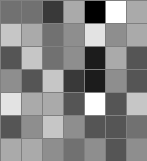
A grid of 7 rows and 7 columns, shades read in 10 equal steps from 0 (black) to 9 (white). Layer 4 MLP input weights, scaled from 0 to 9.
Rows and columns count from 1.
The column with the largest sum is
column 2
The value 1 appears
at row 3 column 5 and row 4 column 5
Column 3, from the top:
2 4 4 7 6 7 5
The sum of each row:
31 41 29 26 42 30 34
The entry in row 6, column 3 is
7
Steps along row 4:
down up down down up down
